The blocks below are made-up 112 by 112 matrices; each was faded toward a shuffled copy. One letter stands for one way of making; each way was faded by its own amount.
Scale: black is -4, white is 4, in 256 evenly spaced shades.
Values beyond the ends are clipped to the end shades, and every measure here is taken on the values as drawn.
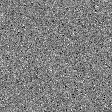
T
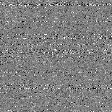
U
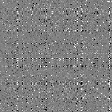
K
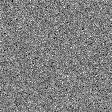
T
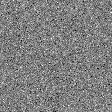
T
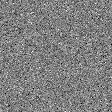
T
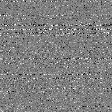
U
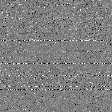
U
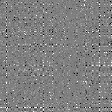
K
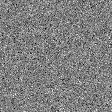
T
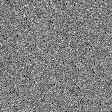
T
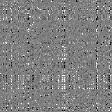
K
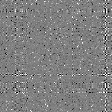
K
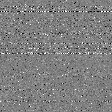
U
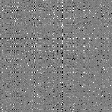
K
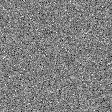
T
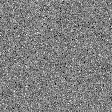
T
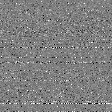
U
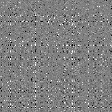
K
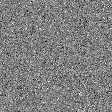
T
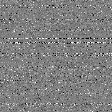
U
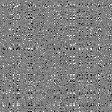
K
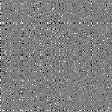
K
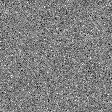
T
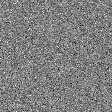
T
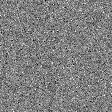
T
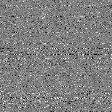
U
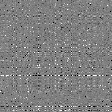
K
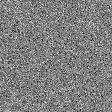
T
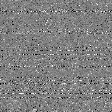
U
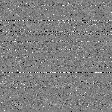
U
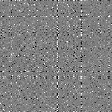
K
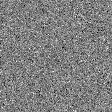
T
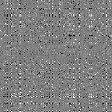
K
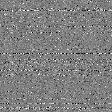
U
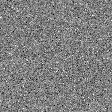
T
